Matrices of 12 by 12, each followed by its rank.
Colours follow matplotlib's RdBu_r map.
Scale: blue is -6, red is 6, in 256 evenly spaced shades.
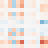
two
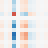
one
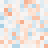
full rank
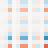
one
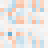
two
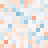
full rank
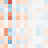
two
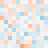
full rank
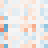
two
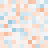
full rank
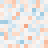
full rank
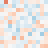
full rank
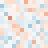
full rank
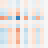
one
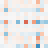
two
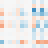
two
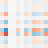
one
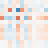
two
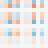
one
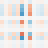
one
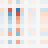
one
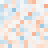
full rank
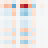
one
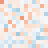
full rank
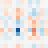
two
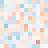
full rank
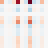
one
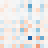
two
